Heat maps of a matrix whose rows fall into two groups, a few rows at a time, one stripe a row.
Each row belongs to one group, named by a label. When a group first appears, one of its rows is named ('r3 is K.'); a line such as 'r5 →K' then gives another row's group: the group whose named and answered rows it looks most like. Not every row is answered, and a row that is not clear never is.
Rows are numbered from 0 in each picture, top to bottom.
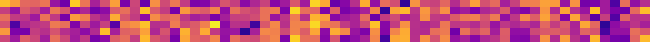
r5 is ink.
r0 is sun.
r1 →ink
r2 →sun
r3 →ink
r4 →ink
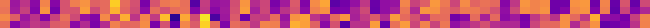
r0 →sun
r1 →sun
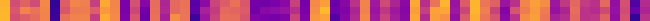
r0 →sun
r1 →sun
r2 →sun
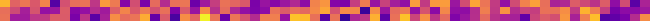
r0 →sun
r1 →ink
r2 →ink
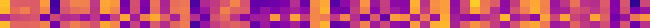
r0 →sun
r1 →sun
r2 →ink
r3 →sun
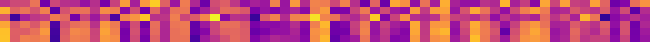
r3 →sun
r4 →sun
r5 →sun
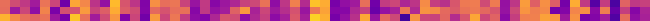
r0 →sun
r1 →sun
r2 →sun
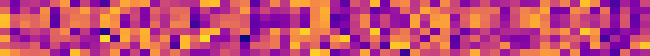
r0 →ink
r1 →sun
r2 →sun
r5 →ink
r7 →sun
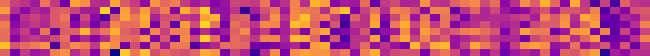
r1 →ink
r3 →ink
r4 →sun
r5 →ink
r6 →sun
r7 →ink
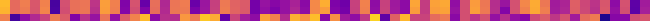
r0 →sun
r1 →sun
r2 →ink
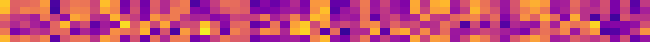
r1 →sun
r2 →sun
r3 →ink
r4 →ink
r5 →sun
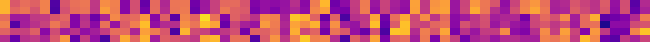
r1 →sun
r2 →ink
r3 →ink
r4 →ink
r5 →ink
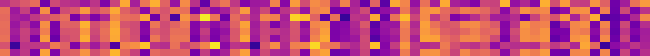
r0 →ink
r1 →sun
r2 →ink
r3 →sun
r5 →sun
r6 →ink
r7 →sun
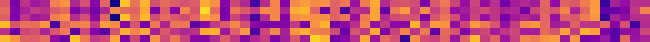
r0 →ink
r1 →ink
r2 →ink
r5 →sun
